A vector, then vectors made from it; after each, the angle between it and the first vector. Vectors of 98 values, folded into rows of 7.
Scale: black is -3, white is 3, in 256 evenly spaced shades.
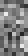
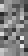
orthogonal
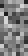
partly opposed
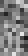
nearly opposite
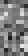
nearly parallel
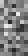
orthogonal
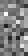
nearly parallel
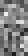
nearly parallel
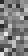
orthogonal
